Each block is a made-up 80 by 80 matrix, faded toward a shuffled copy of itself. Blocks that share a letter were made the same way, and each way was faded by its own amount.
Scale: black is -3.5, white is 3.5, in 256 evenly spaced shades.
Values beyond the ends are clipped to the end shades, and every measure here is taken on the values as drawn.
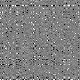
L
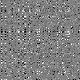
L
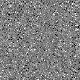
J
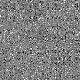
J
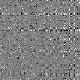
L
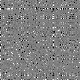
L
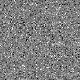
J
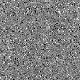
J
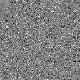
J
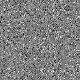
J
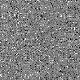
J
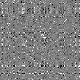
L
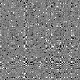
L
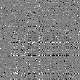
L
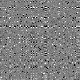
L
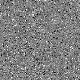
J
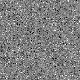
J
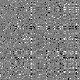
L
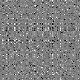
L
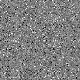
J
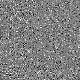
J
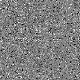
J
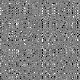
L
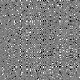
L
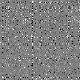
L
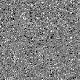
J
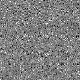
J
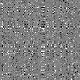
L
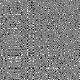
L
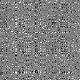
L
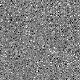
J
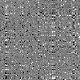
L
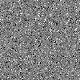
J
